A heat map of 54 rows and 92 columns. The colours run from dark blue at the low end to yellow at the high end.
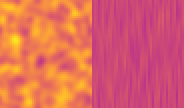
It is made of 1 by 2 panels. Panel 1,1: high, blotchy. Panel 1,2: middling, streaked downward, faint in contrast.
